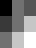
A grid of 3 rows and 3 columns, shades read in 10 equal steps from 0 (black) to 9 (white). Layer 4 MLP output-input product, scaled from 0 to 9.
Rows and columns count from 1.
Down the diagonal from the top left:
0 4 9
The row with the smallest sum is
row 1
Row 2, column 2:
4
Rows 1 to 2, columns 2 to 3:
4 3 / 4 7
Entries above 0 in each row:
2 3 3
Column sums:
6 15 19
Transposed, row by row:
0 2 4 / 4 4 7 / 3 7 9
